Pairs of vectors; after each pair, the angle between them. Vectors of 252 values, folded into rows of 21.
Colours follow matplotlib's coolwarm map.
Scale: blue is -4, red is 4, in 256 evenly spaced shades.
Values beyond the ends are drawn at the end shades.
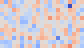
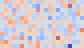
nearly opposite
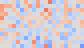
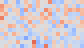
nearly parallel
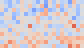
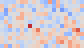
partly aligned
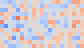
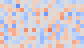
orthogonal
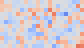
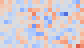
nearly parallel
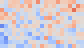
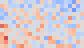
nearly opposite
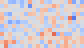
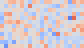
nearly opposite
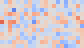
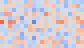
nearly parallel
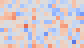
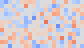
partly opposed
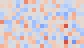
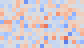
nearly opposite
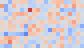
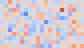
partly opposed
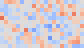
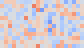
partly aligned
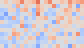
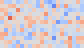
partly opposed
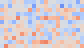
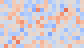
partly aligned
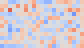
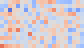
nearly opposite
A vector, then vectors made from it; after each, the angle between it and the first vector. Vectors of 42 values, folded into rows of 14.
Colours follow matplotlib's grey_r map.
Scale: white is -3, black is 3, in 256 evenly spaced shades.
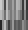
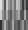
nearly parallel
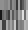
partly opposed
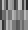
orthogonal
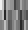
partly aligned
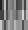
nearly opposite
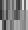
nearly opposite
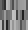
orthogonal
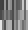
nearly opposite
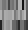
partly aligned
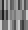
partly opposed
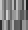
nearly parallel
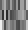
partly opposed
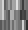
partly aligned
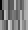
partly opposed
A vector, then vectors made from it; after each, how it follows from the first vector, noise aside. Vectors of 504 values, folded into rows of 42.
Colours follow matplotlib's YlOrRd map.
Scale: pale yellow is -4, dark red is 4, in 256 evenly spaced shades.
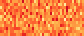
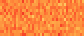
shrunk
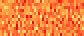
reversed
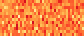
reversed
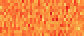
shrunk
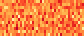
reversed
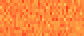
shrunk
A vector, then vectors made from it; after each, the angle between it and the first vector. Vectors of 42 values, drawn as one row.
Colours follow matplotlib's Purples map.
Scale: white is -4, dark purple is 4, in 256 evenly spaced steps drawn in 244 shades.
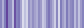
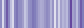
partly aligned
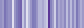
partly aligned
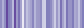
nearly parallel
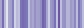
nearly opposite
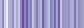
nearly opposite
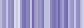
partly opposed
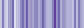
nearly opposite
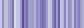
nearly opposite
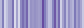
nearly opposite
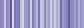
partly aligned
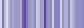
partly opposed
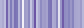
partly aligned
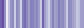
partly opposed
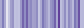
nearly opposite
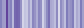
nearly parallel
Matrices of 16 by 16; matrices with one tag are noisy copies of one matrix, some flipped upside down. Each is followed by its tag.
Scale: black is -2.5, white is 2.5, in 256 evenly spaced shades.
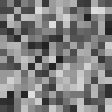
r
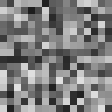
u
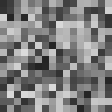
r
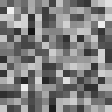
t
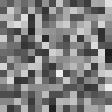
t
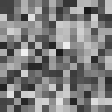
r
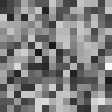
r
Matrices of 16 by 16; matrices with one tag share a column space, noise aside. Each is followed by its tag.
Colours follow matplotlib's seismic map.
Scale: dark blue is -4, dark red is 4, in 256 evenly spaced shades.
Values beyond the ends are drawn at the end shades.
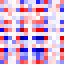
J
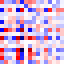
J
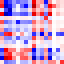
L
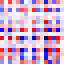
J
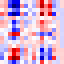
L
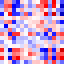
L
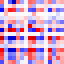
J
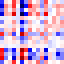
L
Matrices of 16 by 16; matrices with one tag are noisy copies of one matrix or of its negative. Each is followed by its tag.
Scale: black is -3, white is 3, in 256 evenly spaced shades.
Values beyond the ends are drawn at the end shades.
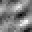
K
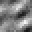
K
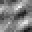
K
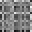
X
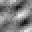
K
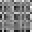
X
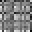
X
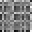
X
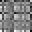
X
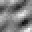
K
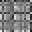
X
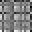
X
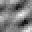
K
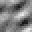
K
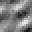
K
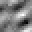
K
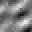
K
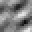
K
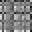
X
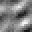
K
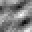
K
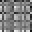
X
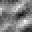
K
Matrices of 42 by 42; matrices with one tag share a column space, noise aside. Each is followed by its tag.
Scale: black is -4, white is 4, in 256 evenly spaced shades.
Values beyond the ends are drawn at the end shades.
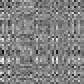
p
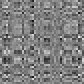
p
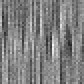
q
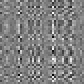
p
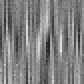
q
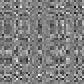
p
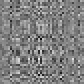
p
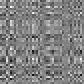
p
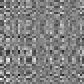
p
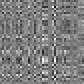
p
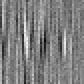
q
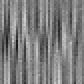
q
